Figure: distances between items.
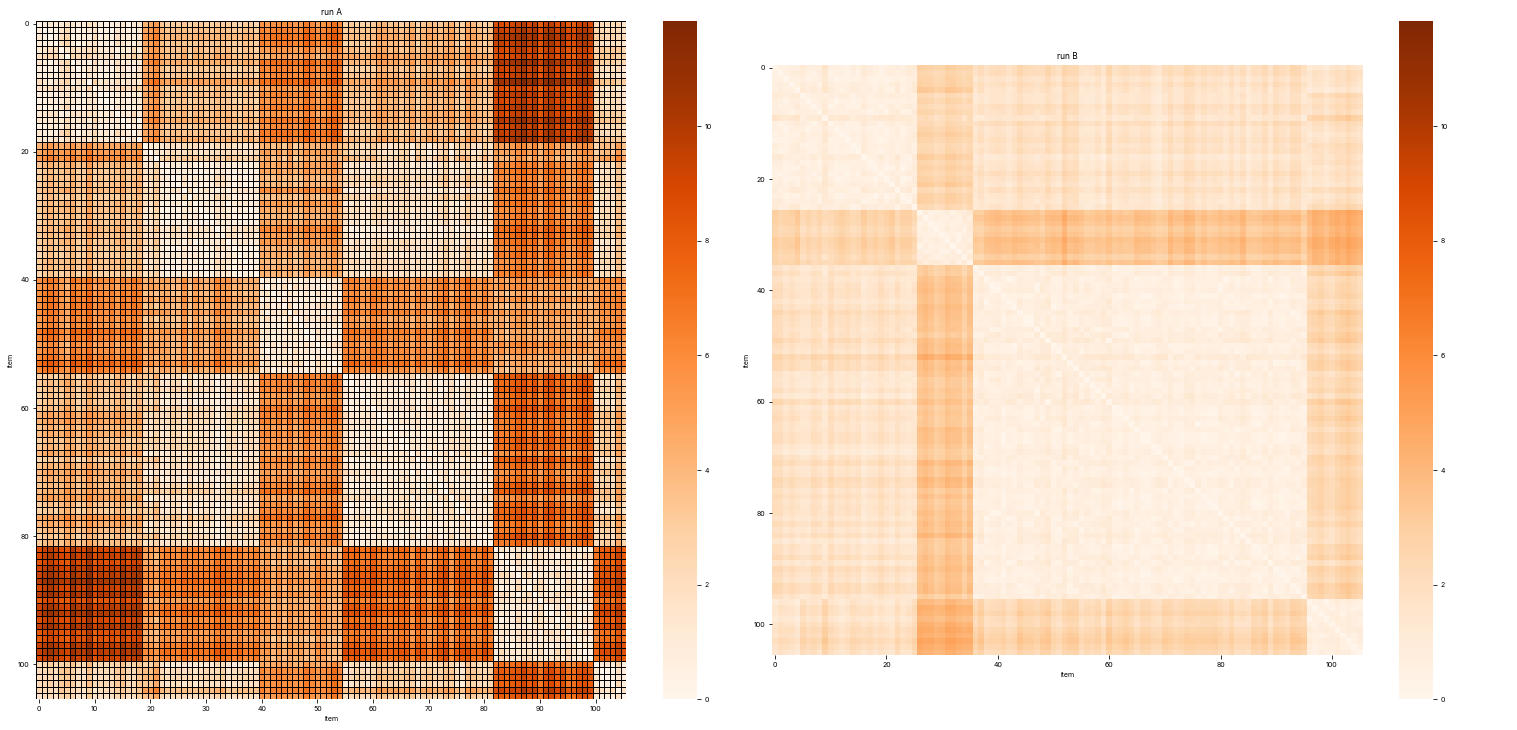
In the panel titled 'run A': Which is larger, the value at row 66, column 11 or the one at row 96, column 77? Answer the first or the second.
the second
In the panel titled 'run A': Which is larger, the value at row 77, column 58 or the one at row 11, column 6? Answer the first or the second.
the first
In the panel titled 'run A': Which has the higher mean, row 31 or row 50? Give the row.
50
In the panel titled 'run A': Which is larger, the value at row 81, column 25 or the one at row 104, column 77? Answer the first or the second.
the second
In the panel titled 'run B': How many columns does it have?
106
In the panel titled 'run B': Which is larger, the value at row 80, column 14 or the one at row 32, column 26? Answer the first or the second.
the first
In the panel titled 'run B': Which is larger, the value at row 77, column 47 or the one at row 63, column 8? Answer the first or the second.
the second
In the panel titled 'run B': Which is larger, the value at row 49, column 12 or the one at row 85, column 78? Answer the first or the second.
the first
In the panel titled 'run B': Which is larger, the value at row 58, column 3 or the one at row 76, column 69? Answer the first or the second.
the first
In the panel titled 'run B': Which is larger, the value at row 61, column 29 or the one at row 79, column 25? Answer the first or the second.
the first
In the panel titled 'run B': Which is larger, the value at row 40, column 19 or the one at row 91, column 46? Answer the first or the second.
the first
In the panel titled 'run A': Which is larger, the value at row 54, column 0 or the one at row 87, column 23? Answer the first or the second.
the second
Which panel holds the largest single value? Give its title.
run A
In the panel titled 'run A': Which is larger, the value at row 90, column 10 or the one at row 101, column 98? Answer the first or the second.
the second
